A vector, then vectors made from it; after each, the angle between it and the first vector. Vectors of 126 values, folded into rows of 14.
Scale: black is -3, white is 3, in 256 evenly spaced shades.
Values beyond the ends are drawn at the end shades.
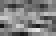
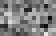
partly aligned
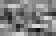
nearly opposite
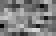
nearly parallel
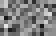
orthogonal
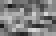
nearly parallel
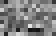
partly opposed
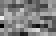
nearly parallel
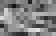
nearly parallel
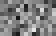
orthogonal
